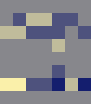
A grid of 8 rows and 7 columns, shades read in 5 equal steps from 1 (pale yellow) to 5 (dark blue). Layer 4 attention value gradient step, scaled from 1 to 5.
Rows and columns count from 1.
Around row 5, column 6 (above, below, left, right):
3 3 3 3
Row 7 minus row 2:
-2 -3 2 2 1 -2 2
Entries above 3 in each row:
0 3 4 0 0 1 4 0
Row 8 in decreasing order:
3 3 3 3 3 3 3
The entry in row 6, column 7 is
3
